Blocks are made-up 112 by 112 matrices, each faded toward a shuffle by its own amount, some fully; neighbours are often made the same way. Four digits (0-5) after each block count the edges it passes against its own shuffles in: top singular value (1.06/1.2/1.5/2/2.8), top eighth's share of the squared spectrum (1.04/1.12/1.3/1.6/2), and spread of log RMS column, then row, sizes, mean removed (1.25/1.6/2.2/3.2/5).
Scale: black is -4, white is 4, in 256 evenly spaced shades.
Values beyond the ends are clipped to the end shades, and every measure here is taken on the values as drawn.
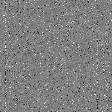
2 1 1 0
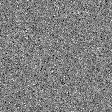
0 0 0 0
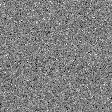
0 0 0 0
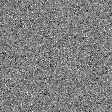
0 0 0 0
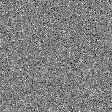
0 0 0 0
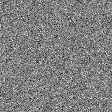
0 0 0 1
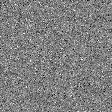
0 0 0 0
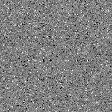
3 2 1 1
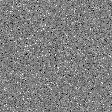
2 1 0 0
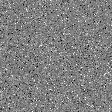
0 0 0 0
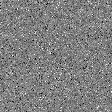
3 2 0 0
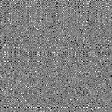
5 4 2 3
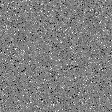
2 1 0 0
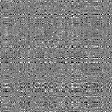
5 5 3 4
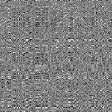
5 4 3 3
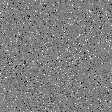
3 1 0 0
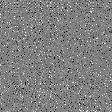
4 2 1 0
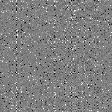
4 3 2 1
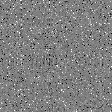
3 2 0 1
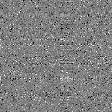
4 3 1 2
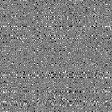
5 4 2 3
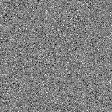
3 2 1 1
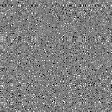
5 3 2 2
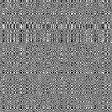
5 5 4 4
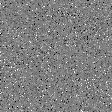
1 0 0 0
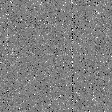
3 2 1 0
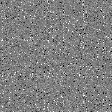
1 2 2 1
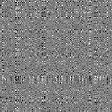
5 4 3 3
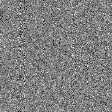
1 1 3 0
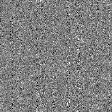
1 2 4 0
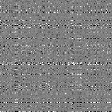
5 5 3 4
